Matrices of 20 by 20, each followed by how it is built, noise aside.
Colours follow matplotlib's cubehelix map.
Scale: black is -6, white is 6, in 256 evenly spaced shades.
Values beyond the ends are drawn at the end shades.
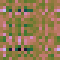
low rank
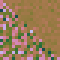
lower triangular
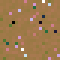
sparse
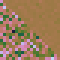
lower triangular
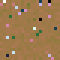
sparse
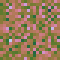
low rank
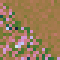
lower triangular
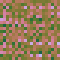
low rank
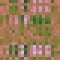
low rank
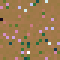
sparse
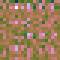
low rank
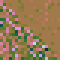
lower triangular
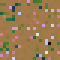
sparse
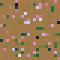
sparse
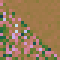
lower triangular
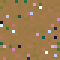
sparse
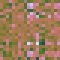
low rank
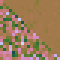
lower triangular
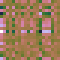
low rank
